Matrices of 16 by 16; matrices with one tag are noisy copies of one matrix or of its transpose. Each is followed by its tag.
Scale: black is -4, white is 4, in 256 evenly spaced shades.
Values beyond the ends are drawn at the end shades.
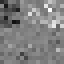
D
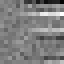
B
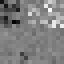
D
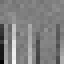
B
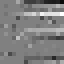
B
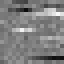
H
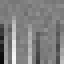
B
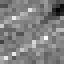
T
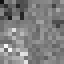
D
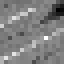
T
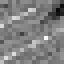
T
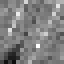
T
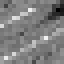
T
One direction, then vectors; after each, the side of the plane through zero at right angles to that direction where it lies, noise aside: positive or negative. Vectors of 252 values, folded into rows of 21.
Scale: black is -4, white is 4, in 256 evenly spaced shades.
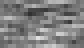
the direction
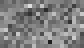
positive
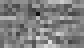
positive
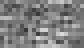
positive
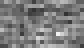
positive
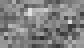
negative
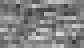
positive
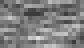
positive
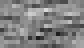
negative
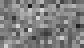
negative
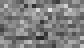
negative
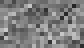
positive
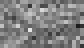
negative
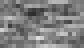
positive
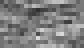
positive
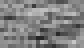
negative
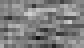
negative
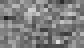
negative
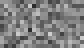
negative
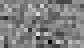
negative
